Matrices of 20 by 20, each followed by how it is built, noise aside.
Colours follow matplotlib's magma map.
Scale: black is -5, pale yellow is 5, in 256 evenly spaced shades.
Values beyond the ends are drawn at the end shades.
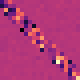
banded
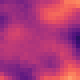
smooth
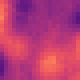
smooth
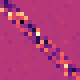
banded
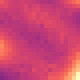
smooth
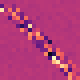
banded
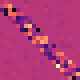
banded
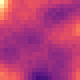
smooth
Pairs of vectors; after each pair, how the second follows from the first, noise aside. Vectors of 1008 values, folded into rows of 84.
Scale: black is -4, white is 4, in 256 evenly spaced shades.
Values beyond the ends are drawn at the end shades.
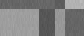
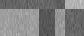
copied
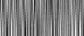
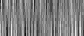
copied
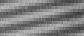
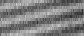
copied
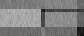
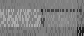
partly zeroed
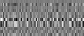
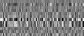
copied
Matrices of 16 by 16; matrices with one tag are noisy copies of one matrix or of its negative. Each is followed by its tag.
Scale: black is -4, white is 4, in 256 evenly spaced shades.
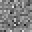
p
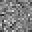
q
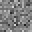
p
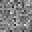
p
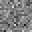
p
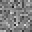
p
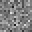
p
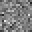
q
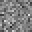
q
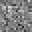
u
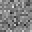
p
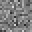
p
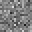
p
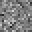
q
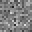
p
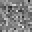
u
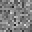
p
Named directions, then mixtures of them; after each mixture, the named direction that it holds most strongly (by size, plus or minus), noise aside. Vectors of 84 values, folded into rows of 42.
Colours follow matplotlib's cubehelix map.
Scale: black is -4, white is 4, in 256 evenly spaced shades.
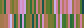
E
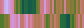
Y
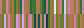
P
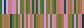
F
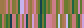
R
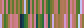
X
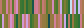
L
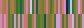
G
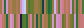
E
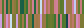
R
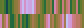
Y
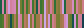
F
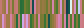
L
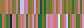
R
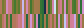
P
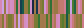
G
